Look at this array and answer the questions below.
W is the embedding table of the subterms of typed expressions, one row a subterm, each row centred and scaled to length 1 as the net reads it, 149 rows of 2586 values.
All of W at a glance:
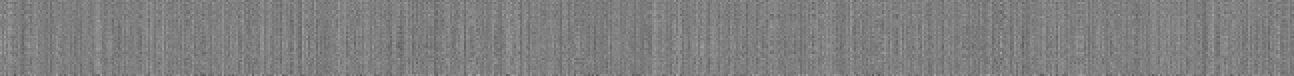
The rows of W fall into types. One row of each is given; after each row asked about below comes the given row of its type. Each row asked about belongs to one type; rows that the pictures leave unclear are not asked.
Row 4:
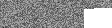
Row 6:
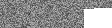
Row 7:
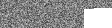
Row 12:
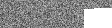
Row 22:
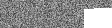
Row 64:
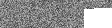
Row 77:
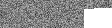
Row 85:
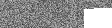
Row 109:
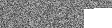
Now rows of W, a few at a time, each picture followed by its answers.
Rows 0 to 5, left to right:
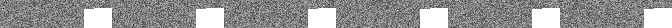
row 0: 64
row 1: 22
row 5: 7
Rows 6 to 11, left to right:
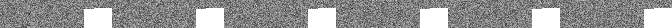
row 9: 7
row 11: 12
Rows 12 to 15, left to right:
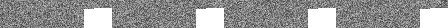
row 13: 4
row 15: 64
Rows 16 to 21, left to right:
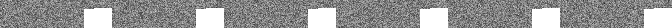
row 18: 77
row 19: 4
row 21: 109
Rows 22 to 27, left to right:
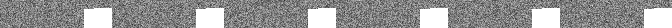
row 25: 12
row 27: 7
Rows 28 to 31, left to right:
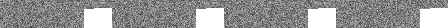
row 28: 64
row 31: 22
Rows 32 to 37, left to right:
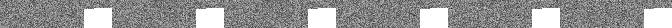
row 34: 85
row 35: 4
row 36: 64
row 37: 7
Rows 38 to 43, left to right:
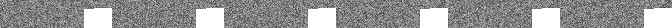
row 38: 109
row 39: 12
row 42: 6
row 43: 64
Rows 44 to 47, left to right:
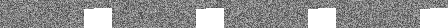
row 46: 4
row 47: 12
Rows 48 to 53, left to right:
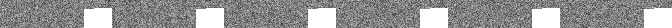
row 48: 64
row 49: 109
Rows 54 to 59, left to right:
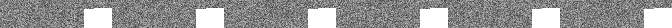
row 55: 6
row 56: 4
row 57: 64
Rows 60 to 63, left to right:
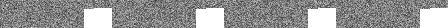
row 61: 4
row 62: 109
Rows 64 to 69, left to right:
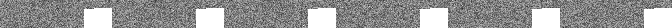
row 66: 85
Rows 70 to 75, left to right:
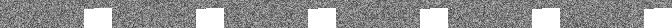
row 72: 6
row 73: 4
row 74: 77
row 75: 85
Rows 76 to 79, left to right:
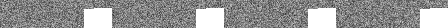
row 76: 7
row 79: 109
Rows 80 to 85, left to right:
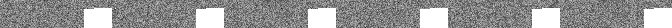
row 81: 77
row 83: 22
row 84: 109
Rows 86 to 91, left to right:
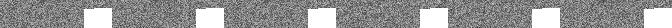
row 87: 85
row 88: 6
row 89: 64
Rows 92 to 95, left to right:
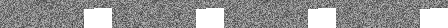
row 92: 6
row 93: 6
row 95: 6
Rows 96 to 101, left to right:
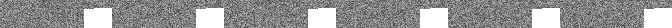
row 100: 4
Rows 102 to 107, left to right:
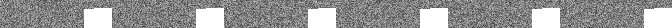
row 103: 22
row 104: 109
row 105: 6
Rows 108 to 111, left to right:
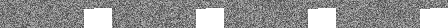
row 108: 6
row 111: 4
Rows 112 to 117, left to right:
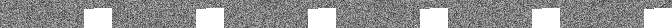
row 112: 7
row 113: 12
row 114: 6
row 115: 85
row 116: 22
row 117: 64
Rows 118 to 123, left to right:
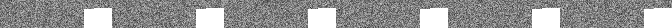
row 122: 77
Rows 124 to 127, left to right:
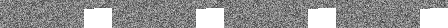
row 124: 64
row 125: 64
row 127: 7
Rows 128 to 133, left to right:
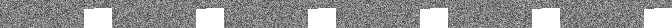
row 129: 4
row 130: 109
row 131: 77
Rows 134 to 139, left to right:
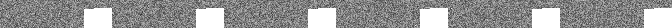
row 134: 85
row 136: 77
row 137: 85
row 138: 4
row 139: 12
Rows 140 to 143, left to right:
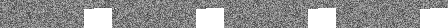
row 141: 4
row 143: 6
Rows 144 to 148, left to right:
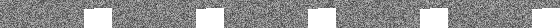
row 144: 6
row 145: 64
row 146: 22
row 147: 109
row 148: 12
